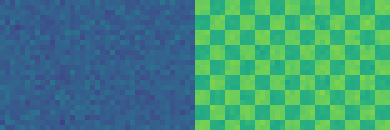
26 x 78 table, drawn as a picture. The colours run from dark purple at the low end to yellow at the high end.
It is made of 1 by 2 panels. Panel 1,1: low, fine-grained, faint in contrast. Panel 1,2: high, checkered.
